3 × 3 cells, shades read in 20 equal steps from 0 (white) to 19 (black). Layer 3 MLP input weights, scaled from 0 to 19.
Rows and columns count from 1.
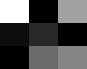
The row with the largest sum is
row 2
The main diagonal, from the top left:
0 16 9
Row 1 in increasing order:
0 7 19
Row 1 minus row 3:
-19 8 -2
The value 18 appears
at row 2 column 1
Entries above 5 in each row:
2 3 3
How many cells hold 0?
1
